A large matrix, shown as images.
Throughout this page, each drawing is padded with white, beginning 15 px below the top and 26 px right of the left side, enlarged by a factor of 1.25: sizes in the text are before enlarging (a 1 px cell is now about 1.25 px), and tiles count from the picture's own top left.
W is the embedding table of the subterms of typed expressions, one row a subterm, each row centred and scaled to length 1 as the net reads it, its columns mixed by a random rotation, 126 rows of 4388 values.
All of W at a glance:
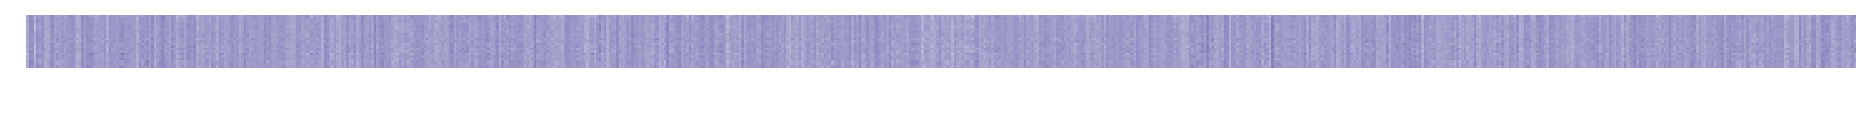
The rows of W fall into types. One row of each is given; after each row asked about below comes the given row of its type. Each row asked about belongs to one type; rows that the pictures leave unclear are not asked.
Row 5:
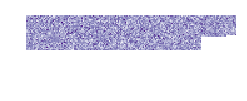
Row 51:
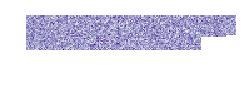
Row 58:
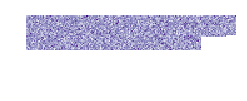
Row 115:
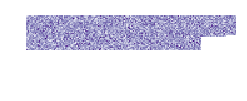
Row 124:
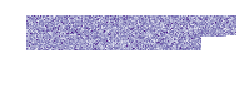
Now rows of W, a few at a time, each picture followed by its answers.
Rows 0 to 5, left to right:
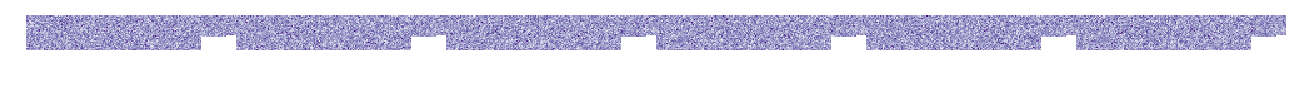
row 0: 58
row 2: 124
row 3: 5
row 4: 58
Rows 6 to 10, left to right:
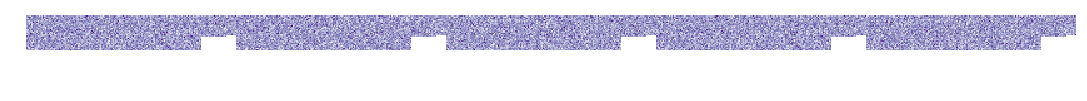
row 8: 5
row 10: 5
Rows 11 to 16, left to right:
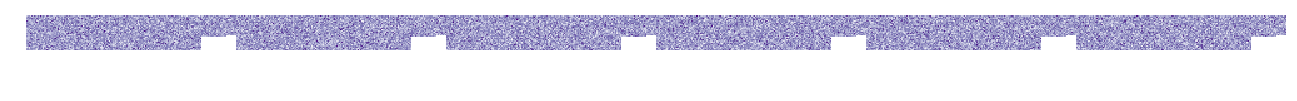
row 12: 124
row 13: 51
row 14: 115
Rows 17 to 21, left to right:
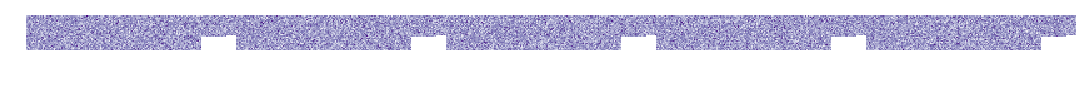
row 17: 58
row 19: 5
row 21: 51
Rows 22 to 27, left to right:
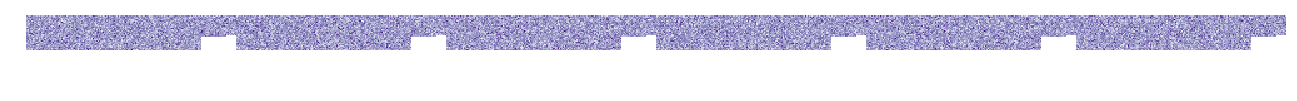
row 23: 115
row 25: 5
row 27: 5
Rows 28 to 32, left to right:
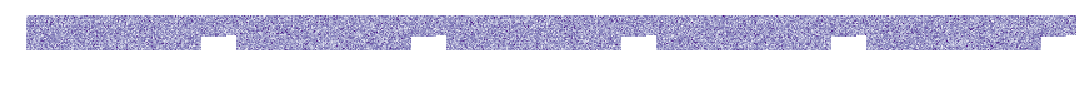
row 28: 5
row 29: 124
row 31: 5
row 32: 124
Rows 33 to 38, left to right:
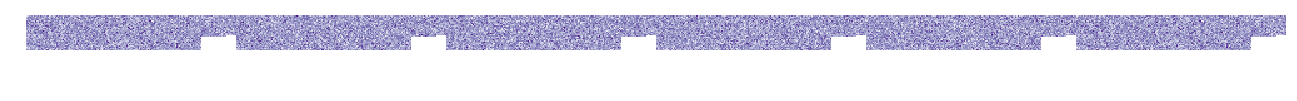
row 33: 115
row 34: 51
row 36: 51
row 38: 115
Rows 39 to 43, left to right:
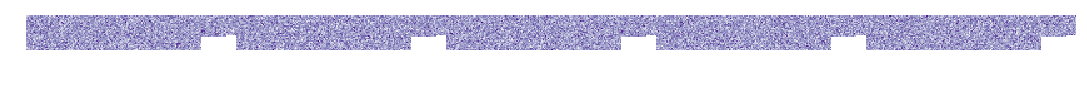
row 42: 115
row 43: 58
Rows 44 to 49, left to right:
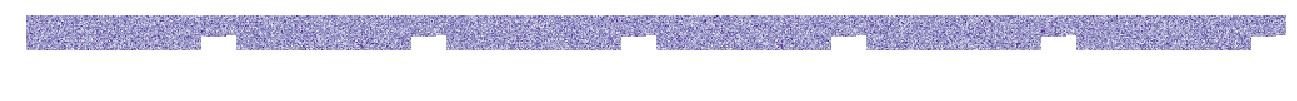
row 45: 51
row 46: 51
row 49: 51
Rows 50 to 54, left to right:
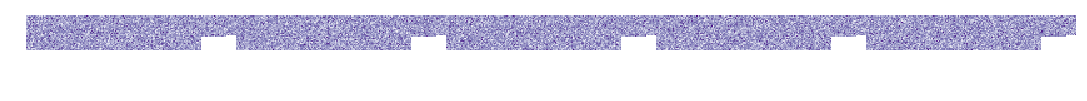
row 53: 115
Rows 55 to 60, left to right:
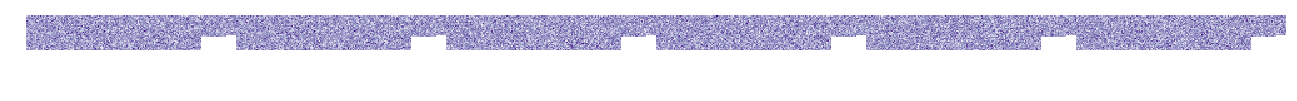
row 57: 51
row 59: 124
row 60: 51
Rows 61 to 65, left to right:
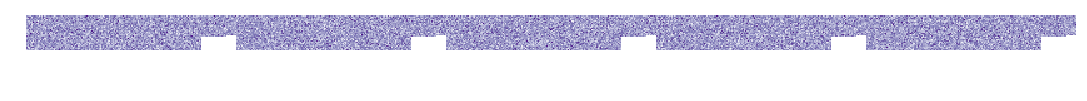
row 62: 51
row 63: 124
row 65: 5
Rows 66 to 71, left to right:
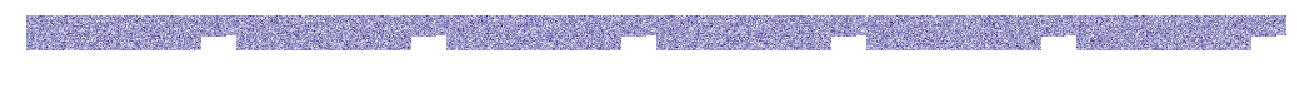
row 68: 115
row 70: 115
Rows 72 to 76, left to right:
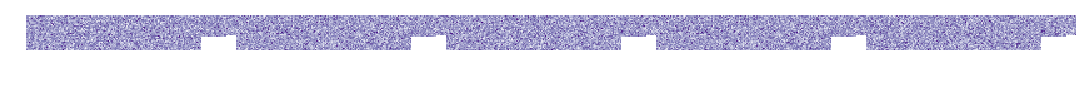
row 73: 124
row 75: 124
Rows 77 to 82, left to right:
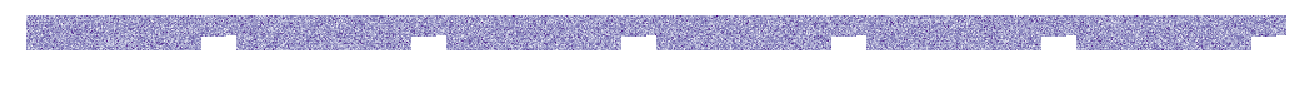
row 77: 124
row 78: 115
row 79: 5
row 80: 58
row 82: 51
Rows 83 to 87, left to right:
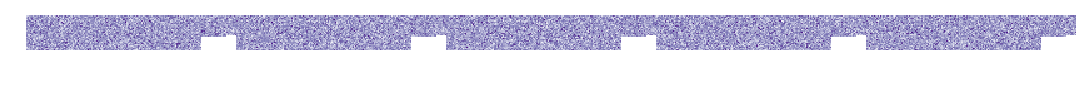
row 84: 5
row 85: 5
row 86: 115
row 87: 124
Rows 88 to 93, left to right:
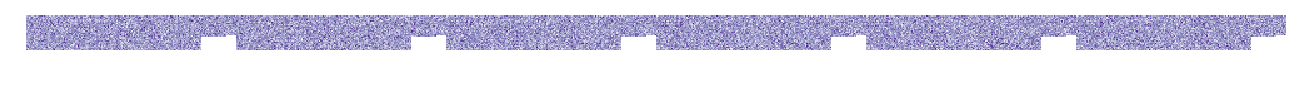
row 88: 5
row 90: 5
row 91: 115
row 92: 51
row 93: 115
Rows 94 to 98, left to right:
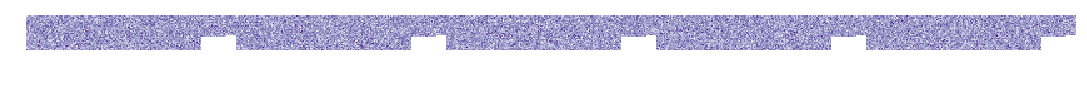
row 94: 115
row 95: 51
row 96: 5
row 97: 124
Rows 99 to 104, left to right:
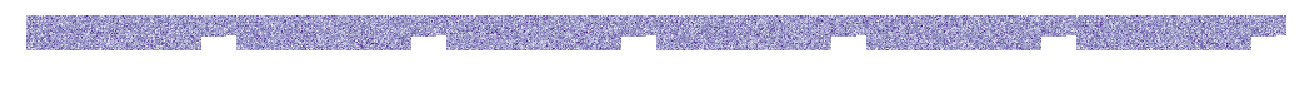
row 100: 51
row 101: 124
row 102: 5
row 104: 115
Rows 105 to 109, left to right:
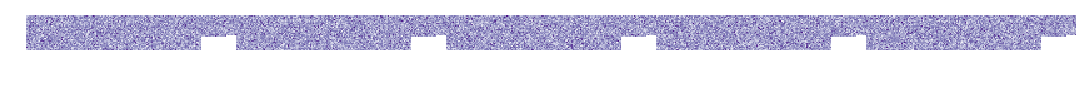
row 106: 5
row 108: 115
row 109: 5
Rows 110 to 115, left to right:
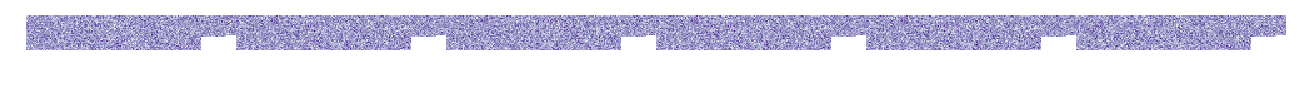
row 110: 51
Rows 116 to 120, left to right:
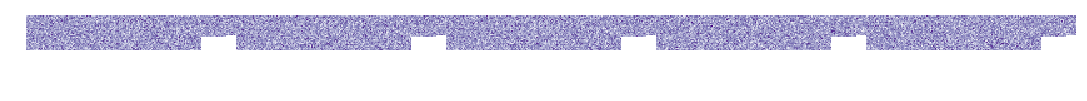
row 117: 51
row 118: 51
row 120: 51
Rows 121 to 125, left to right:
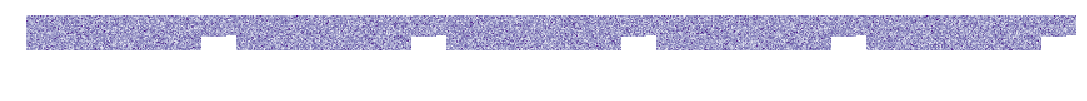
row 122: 58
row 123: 115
